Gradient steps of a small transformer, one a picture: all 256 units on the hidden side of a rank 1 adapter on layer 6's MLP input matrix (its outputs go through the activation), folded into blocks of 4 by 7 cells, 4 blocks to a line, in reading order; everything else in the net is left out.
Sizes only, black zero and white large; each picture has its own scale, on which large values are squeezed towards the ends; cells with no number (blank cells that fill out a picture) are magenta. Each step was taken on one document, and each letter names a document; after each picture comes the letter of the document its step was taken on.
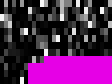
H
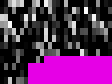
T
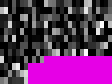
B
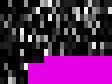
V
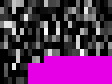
T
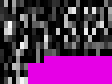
B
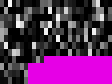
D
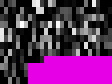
D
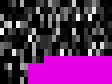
V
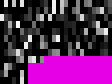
H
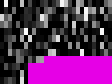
H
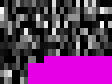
B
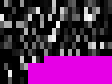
V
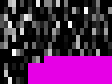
T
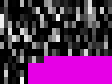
H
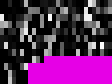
V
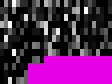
T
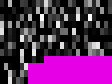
V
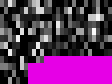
D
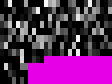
V
